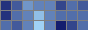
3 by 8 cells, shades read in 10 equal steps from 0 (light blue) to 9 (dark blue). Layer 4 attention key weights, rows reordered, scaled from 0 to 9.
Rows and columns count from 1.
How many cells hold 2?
0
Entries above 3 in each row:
7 7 7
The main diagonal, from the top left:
8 5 4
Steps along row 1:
down down up same up down up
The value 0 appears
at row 3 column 4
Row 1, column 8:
6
